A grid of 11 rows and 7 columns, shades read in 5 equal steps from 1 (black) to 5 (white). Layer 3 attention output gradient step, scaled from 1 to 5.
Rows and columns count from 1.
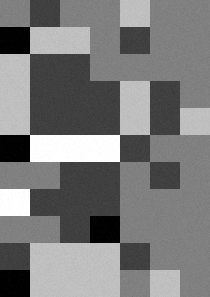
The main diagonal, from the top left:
3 4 2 2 4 3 3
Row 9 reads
3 3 2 1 3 3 3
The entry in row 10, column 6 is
3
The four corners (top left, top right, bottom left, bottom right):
3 3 1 3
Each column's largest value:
5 5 5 5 4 4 4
